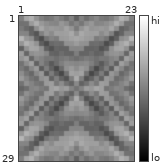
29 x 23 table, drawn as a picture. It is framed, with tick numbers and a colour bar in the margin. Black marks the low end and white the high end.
Slope: none. Seam: none. Mirror symmetry: left to right and top to bottom.
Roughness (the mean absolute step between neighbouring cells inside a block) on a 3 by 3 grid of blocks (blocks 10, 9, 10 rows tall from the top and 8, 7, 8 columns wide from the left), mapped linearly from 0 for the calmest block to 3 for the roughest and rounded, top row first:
202 | 232 | 202
